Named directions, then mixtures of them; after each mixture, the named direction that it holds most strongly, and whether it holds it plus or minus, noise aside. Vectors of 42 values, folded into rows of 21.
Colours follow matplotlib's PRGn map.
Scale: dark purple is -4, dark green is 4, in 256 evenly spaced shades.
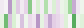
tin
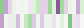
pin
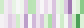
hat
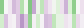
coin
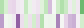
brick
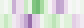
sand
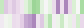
sand, plus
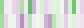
coin, plus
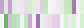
tin, plus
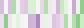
tin, plus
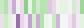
brick, plus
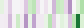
hat, plus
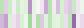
tin, minus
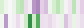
sand, minus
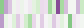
pin, plus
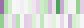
pin, minus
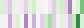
hat, plus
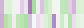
coin, minus
